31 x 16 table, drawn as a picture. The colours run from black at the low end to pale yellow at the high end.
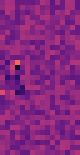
Average level on the scale: 40%. Stripes: none. Roughest part: middle left. Grain: fine. Odd patch: rougher, in the middle left. Slope: none. Mirror symmetry: none.
